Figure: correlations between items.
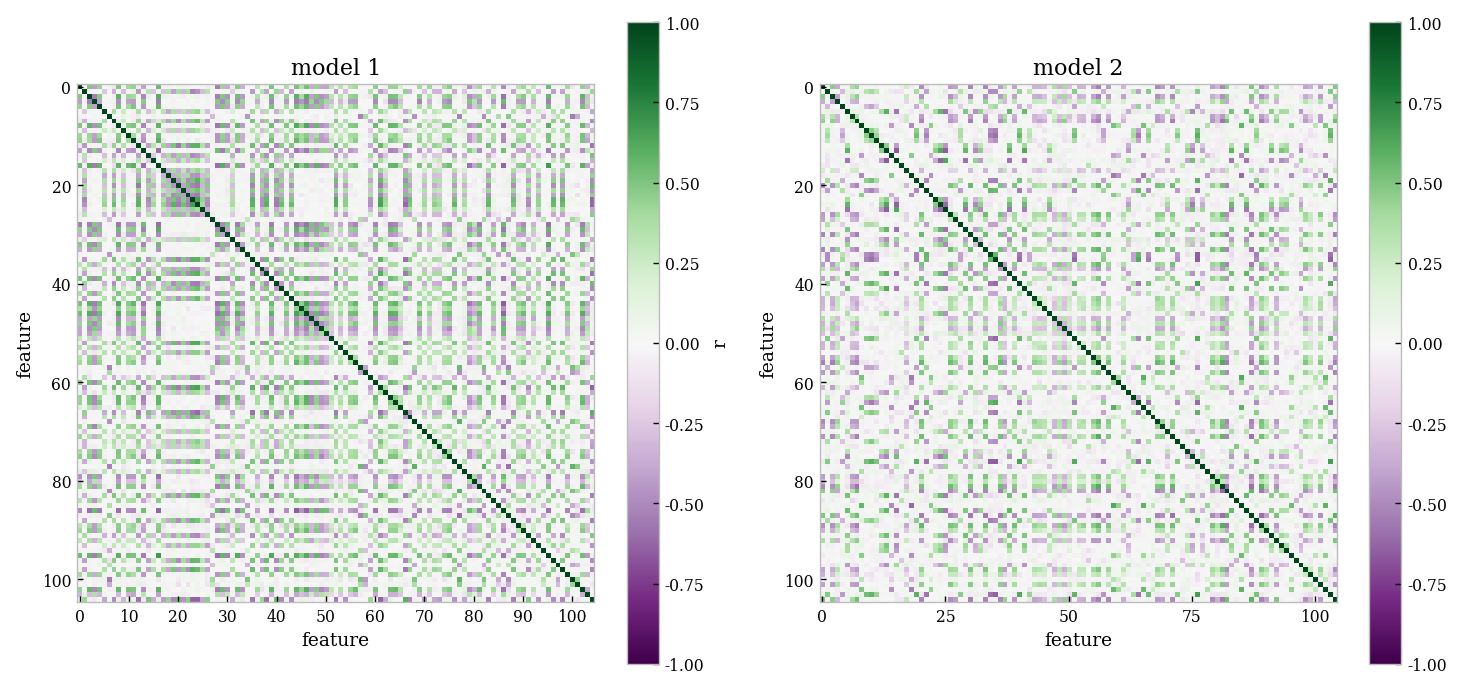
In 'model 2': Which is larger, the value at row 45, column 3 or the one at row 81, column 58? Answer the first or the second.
the second
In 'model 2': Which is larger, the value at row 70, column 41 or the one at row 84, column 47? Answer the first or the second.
the first
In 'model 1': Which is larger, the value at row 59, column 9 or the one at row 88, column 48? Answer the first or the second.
the second
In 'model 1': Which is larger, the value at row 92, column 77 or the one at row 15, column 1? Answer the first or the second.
the first
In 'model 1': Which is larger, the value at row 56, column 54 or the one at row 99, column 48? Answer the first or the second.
the second
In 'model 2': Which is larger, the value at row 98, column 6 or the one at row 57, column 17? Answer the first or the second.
the second
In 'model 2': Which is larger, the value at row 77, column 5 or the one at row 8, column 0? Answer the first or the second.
the second
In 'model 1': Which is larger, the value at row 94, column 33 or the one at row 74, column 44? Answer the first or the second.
the second
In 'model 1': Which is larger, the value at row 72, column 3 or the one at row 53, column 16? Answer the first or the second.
the second
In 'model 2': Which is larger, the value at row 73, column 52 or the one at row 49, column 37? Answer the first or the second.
the second
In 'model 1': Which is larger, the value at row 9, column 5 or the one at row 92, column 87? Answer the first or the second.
the first
